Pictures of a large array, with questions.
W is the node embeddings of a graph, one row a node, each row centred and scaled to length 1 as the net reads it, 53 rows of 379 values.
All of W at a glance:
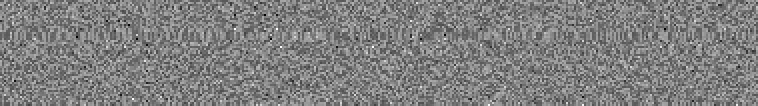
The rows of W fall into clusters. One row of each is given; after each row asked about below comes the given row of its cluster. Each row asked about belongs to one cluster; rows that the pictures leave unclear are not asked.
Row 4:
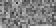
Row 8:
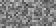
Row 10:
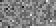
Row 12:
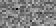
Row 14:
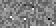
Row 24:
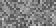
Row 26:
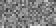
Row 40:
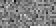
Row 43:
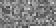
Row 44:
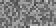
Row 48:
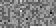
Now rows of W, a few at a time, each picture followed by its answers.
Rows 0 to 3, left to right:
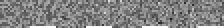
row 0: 10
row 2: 12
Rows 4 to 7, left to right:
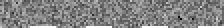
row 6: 24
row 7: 14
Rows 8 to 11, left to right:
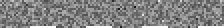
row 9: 12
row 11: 14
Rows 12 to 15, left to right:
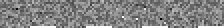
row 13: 44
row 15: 14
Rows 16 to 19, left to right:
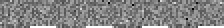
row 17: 48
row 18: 48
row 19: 48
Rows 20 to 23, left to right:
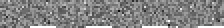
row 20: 12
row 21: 43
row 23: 10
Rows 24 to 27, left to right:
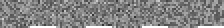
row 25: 26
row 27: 10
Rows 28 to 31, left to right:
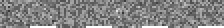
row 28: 8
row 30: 14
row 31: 12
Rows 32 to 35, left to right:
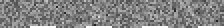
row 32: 44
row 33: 40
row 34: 40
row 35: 4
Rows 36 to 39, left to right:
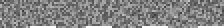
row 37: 10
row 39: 14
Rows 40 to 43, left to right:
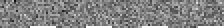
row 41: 8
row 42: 24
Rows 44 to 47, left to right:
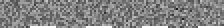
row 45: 10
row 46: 44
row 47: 12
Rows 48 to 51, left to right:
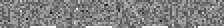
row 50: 4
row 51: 48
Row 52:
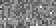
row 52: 48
